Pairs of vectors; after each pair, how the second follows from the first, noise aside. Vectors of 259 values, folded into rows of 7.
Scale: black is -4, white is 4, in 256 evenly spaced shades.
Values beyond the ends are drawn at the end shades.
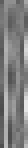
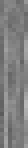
shrunk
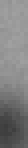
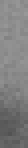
shrunk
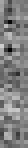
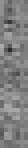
shrunk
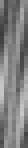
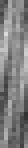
reversed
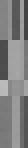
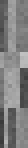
reversed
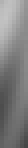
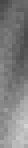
reversed
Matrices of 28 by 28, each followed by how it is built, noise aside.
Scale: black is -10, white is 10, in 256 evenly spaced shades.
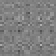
low rank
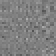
low rank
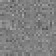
low rank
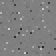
sparse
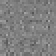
low rank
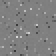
sparse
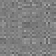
low rank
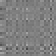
low rank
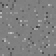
sparse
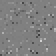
sparse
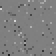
sparse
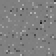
sparse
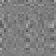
low rank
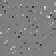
sparse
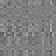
low rank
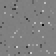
sparse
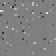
sparse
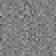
low rank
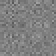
low rank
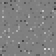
sparse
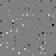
sparse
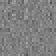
low rank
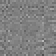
low rank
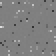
sparse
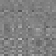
low rank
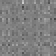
low rank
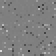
sparse
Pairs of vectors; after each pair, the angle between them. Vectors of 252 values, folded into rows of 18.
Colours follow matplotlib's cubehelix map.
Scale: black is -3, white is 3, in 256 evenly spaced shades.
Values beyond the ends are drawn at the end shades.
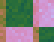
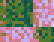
nearly parallel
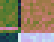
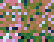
partly opposed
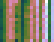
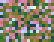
orthogonal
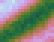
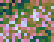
partly opposed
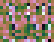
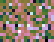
partly opposed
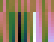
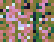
partly opposed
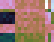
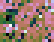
partly aligned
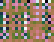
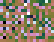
partly opposed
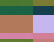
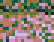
partly aligned
